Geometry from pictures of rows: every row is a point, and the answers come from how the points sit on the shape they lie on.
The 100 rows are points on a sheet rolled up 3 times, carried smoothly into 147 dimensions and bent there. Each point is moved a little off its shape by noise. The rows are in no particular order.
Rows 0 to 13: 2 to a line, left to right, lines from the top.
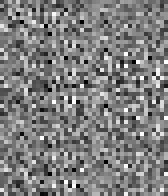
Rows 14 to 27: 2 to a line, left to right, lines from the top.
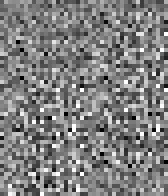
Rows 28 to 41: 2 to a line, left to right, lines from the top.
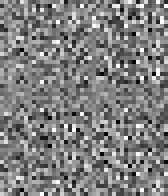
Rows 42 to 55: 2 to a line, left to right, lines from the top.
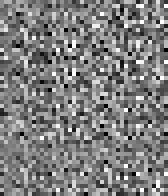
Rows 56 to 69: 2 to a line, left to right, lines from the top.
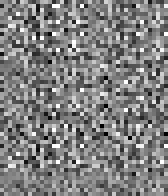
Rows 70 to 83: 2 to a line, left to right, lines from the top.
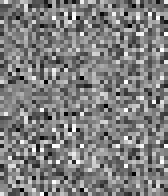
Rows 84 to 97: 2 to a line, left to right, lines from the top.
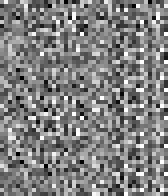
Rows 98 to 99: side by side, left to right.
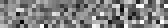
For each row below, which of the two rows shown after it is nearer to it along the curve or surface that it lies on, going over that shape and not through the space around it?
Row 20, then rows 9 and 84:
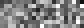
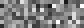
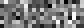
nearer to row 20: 9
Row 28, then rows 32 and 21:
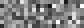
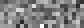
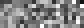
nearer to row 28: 21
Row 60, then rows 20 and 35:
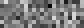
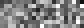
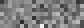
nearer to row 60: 20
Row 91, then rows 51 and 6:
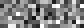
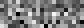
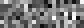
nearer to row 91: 6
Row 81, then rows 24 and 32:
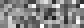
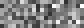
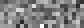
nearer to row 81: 24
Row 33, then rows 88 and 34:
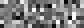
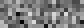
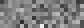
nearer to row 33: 88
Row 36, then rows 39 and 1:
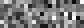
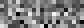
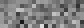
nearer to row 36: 39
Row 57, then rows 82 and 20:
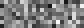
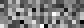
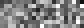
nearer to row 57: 20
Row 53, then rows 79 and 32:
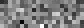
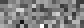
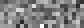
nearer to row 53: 79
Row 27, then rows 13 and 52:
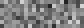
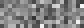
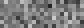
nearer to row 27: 52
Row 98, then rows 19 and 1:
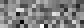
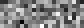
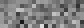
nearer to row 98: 1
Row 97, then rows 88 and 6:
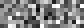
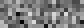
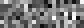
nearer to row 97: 6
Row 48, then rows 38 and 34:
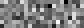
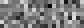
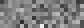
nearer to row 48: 38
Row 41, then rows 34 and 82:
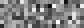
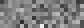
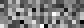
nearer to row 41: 82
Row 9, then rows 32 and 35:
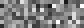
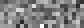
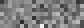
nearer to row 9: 32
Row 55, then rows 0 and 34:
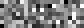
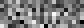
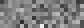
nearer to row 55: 0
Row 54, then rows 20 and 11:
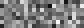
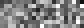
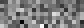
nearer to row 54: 20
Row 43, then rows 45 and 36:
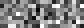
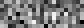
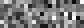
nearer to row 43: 36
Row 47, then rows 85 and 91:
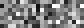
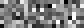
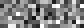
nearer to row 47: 91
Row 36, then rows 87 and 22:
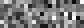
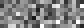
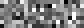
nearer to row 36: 22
